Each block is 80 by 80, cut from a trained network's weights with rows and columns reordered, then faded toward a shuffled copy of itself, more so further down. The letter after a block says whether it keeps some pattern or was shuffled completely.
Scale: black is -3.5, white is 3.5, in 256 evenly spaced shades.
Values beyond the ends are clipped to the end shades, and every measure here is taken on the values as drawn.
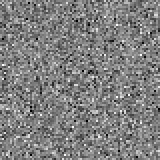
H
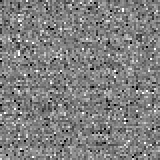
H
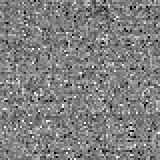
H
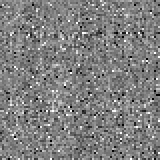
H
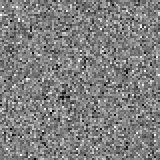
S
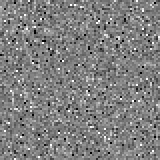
S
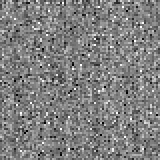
H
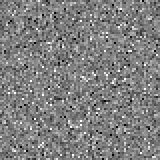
S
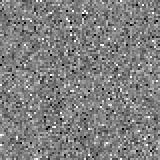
S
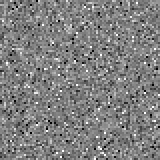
S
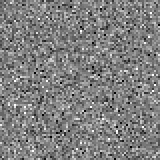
S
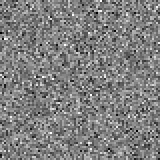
H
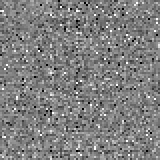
H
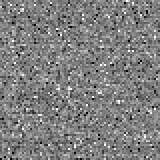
H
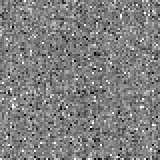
H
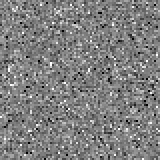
S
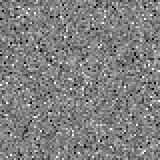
S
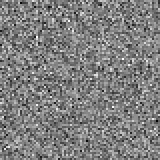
H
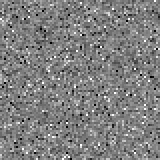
S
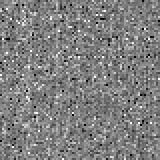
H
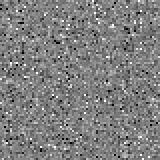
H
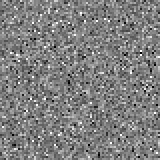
S
